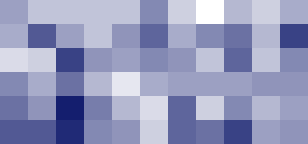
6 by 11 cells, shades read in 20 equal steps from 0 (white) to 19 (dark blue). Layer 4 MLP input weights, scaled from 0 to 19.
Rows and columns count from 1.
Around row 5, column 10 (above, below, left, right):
9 8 10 8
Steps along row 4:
down up down down up up same same up same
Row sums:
59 107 92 86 101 127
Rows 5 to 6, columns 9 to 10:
10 6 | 16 8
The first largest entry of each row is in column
6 11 3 3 3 3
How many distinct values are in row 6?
9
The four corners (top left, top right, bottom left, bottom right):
8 7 14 9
